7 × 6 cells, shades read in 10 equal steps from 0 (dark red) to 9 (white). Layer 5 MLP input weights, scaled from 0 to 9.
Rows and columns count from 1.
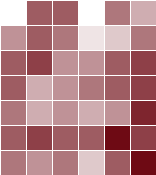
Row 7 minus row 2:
-1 2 0 -1 -4 -4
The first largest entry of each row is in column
1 4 3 2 2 1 4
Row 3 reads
3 2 5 5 3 2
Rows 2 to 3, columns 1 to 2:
5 3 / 3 2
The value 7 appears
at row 2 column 5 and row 7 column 4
